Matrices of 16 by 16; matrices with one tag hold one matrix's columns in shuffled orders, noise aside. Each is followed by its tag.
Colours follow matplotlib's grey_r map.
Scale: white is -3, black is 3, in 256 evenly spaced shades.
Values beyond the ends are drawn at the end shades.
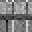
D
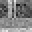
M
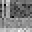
M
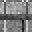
D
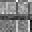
D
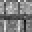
D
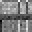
D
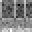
M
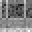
M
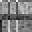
D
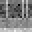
M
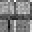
D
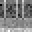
M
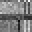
D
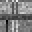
D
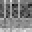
M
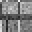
D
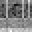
M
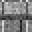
D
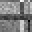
D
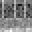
M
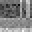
M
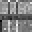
D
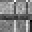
D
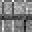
D
